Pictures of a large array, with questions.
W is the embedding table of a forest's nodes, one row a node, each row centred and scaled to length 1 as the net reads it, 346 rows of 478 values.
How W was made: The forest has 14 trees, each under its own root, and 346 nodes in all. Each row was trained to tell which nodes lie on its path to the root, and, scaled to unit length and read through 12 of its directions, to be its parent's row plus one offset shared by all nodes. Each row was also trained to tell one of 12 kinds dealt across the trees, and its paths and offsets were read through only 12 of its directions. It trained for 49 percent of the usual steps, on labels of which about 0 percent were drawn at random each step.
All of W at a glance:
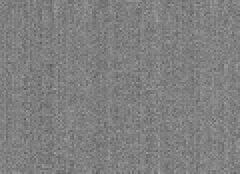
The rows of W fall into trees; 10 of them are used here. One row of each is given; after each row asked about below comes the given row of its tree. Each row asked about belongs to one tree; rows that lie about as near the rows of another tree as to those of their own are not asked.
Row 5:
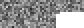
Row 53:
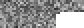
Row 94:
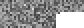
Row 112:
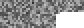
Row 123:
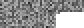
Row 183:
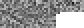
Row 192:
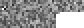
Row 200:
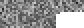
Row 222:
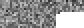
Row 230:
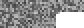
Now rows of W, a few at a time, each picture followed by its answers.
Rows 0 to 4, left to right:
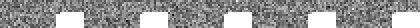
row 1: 192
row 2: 5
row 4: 192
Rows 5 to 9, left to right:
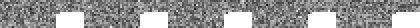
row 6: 94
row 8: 200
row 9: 222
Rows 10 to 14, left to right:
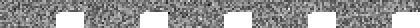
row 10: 112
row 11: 112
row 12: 5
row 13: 112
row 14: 112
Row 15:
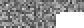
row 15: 94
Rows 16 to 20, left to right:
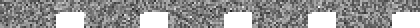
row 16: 200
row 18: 53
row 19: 200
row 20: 222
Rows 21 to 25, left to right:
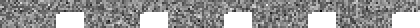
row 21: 53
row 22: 112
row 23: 94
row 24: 53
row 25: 123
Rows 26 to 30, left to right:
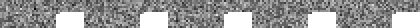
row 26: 53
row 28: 53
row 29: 123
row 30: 123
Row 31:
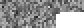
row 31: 94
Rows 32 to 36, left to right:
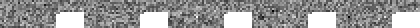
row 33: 222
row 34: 192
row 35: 53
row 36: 183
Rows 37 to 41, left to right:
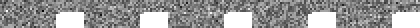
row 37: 200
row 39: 53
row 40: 94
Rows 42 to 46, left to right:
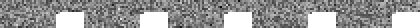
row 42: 112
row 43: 123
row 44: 183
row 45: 123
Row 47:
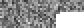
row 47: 5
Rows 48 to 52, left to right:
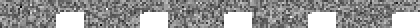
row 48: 53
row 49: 123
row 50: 94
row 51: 192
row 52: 94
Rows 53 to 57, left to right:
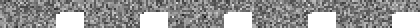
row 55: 94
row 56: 112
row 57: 200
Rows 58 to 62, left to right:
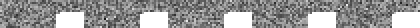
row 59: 192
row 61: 123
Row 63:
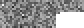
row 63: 183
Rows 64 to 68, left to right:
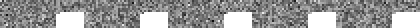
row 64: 183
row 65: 94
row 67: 192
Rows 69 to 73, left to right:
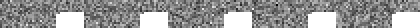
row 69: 53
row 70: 53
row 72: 112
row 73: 94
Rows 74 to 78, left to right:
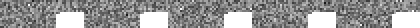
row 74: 200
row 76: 183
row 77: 123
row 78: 200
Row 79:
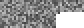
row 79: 192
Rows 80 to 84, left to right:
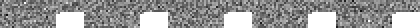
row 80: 123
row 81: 112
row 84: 53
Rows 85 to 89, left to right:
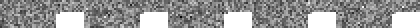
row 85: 192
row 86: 94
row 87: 183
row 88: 112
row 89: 200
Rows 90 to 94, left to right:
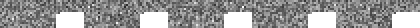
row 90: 112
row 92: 53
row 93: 53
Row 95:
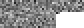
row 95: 112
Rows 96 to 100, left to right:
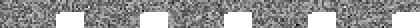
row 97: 192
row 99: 112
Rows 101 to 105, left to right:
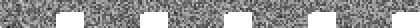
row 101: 94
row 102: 200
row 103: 123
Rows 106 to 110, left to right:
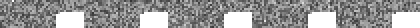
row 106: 200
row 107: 94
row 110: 123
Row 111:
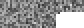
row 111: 222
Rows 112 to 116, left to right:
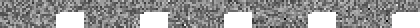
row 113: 123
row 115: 200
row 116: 123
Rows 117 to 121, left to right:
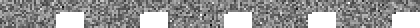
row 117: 183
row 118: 192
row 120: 200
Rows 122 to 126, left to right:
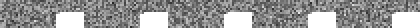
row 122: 192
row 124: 112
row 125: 112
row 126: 192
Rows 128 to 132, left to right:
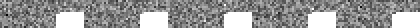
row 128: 183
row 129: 192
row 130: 112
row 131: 123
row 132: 94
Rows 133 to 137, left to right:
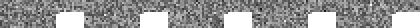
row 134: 53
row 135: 5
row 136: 112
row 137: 123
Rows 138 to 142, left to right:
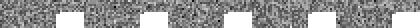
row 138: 192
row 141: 123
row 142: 200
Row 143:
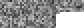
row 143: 94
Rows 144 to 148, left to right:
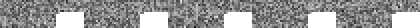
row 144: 53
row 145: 192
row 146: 192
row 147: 200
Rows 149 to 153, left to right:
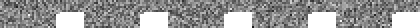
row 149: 230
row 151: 94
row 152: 53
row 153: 94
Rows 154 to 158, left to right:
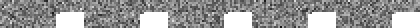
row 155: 94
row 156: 53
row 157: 123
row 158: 200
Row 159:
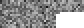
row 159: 200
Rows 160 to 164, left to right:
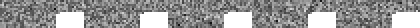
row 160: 53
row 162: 123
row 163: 112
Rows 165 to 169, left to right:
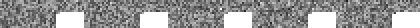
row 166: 230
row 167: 53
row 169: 94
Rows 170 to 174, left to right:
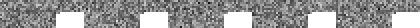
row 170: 183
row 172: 5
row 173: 200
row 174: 123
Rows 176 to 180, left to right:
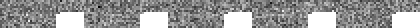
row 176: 53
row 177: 112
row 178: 53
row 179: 112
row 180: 200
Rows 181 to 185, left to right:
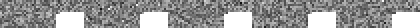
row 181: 94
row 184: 94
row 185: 123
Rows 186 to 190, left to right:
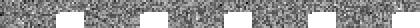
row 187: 123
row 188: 94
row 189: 192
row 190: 53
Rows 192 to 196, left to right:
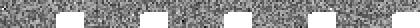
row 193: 183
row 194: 123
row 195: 112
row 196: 192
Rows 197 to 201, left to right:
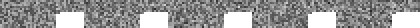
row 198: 112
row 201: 94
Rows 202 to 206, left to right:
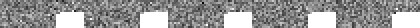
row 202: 53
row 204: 53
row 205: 200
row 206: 5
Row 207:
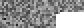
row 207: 112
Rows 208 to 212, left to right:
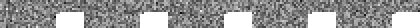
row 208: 230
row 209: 123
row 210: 200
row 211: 123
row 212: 112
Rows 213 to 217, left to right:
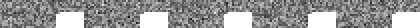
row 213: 94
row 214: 192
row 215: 112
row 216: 94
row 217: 94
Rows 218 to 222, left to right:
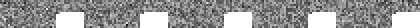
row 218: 230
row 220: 183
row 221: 94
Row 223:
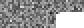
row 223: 112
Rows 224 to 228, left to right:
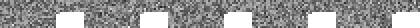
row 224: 200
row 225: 192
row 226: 94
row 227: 123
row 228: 5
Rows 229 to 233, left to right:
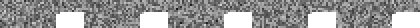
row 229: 192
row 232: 94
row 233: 94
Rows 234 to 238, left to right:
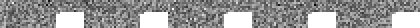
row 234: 53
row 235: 112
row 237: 192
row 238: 112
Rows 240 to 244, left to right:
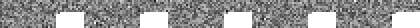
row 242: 123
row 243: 230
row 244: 112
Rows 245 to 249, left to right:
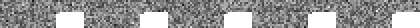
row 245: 192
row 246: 112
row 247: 200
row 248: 53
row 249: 192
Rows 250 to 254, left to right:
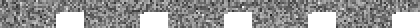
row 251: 123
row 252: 53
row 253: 5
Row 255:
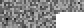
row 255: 200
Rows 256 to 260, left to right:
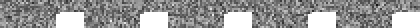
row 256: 53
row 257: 5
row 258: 53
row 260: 200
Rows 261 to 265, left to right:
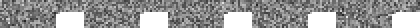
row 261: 192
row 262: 192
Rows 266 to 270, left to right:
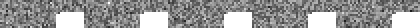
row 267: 123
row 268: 200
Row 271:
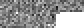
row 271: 53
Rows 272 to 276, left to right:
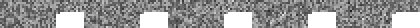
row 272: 123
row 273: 192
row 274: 200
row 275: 94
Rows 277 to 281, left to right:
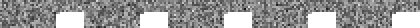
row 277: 192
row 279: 192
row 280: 192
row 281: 222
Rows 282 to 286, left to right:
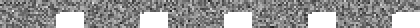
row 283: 123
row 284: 192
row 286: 123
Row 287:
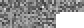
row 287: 112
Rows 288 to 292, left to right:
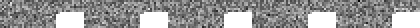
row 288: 192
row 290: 53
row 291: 200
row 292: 53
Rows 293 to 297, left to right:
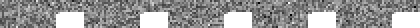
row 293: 192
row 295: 112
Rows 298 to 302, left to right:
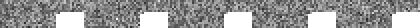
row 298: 123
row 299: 183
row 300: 192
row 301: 200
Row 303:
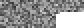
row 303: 230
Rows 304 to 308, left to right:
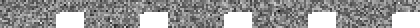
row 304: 112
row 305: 112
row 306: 53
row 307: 94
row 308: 94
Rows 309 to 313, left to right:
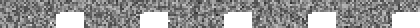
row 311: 123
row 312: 5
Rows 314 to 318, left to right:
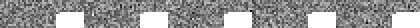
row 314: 200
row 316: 183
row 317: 112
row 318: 53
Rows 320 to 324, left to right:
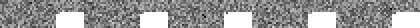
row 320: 200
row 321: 200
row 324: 183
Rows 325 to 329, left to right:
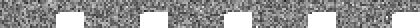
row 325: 200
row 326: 94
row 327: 200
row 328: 53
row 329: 192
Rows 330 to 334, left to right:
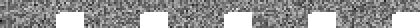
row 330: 200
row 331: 192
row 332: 5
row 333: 94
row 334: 53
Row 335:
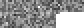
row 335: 94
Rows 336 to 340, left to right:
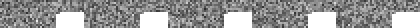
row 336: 112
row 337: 230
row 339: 200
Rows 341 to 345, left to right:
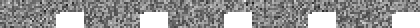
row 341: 123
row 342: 123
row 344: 123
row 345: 200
